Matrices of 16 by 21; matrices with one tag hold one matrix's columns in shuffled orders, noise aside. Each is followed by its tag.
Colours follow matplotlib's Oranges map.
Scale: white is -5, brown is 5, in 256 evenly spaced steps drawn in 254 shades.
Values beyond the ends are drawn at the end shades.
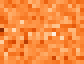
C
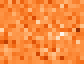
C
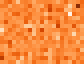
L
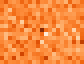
C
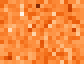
L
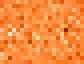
C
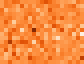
C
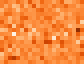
C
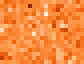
L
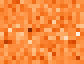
C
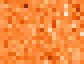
L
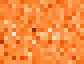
C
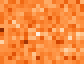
C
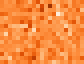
L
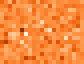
C
